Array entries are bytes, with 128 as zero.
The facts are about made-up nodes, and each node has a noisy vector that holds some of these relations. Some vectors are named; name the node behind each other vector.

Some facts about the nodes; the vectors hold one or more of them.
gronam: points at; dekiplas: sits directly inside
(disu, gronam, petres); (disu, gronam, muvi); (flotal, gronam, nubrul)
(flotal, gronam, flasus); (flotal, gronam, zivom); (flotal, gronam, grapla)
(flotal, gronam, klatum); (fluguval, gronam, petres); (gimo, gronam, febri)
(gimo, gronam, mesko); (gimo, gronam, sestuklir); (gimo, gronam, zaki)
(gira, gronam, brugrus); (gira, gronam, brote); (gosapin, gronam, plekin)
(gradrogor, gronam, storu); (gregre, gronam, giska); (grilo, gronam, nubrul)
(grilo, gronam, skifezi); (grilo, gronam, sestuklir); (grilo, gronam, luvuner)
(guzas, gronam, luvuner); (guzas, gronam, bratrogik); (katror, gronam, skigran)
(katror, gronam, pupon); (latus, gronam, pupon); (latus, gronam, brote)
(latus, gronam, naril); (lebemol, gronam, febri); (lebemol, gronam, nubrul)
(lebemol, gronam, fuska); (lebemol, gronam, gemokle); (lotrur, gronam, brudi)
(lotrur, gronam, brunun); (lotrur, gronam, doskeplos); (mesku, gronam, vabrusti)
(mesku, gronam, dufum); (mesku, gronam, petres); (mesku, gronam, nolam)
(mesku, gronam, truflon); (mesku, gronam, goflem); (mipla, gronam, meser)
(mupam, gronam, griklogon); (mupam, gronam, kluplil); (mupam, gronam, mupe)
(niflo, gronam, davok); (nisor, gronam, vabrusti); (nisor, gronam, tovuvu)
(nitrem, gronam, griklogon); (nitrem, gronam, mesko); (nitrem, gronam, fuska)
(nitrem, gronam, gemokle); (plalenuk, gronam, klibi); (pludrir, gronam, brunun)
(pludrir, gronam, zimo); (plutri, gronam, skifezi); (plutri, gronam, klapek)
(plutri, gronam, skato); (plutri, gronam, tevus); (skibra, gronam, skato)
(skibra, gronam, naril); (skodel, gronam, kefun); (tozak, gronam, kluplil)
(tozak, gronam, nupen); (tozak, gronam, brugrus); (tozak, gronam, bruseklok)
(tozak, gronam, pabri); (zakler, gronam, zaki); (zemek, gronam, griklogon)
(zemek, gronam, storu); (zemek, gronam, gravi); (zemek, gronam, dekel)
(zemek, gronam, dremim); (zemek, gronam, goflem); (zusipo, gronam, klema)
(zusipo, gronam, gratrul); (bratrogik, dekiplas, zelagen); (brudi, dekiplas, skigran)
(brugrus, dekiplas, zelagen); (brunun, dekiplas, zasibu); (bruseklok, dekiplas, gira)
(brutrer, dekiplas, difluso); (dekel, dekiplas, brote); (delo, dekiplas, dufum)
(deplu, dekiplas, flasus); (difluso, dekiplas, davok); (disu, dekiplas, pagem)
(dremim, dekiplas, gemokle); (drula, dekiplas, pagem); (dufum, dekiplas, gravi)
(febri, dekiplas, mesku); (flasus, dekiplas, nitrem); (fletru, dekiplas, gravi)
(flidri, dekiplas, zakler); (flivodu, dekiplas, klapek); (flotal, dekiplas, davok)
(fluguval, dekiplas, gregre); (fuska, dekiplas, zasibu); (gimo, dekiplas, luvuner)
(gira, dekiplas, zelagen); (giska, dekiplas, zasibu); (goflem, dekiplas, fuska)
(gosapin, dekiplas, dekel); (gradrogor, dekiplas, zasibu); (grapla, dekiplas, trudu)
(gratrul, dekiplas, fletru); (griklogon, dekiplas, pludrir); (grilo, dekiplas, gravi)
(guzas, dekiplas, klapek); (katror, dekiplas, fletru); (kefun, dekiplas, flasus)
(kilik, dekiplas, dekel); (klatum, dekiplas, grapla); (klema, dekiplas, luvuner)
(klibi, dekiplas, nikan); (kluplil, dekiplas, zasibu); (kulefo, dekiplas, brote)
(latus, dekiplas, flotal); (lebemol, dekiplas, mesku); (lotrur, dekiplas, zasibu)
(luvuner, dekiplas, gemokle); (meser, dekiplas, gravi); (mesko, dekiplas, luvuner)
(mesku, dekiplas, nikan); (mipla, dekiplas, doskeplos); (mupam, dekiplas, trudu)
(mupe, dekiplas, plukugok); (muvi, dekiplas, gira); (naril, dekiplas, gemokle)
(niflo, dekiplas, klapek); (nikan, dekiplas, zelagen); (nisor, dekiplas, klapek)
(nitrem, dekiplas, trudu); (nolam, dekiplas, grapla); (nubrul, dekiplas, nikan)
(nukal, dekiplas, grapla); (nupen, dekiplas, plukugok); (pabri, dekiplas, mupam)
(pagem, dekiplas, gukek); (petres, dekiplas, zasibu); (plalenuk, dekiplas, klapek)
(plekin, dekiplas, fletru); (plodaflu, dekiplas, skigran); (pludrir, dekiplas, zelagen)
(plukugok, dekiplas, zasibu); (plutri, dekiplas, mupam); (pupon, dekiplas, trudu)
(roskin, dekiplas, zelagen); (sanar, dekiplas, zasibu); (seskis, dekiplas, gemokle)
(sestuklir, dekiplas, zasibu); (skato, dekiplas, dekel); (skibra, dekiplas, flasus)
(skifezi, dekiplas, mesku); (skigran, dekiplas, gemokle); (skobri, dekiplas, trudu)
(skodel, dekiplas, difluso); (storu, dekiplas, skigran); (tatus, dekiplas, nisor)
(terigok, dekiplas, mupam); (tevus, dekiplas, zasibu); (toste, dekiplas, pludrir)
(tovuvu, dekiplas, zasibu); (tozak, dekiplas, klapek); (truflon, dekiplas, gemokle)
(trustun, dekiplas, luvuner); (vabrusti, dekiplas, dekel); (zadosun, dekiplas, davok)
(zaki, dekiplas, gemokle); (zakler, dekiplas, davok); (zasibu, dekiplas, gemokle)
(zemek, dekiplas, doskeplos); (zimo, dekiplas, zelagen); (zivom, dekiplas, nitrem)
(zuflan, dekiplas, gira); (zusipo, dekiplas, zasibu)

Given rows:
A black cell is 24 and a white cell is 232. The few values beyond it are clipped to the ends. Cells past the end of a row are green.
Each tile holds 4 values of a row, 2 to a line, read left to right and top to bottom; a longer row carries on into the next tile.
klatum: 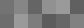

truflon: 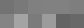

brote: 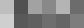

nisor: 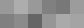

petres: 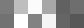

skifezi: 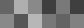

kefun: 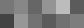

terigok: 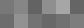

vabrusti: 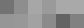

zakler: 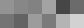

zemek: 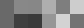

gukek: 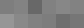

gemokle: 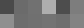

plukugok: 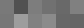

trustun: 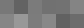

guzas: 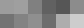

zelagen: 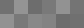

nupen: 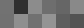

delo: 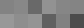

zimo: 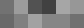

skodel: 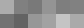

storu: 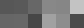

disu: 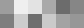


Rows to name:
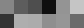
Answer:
brunun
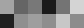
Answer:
lotrur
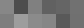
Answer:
tevus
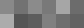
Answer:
brugrus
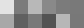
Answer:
katror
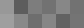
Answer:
skigran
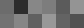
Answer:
mupe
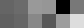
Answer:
gimo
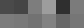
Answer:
fuska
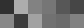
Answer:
febri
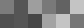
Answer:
gradrogor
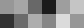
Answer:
pludrir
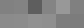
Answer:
davok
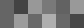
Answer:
goflem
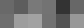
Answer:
sestuklir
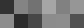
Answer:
griklogon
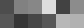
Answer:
nitrem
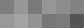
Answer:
dufum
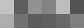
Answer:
pupon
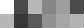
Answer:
latus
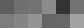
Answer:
zaki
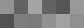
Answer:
zusipo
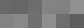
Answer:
dremim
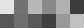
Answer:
skibra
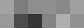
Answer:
tozak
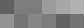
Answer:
dekel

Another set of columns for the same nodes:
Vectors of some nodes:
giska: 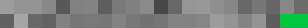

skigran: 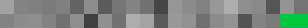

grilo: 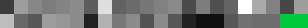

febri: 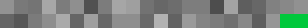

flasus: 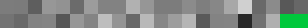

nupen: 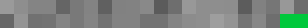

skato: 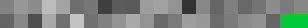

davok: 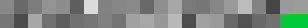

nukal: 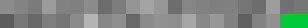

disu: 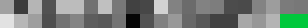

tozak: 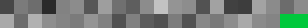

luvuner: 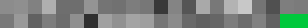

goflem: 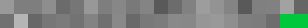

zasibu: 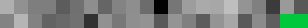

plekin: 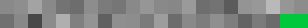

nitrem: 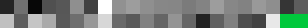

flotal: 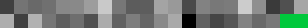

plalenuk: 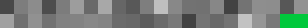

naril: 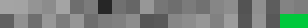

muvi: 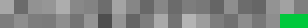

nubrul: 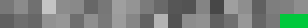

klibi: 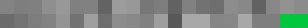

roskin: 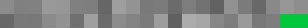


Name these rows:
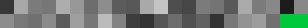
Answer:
plutri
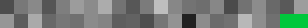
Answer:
skodel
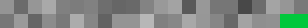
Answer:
vabrusti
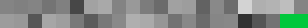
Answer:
gravi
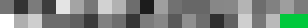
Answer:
mesku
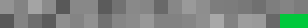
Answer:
brudi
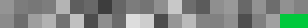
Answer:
brote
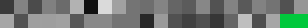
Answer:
lebemol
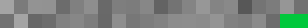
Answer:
truflon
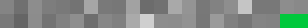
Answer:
doskeplos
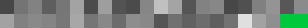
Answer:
gosapin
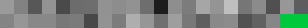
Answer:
gemokle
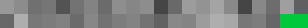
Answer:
kluplil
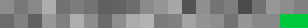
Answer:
kilik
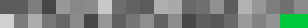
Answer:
nisor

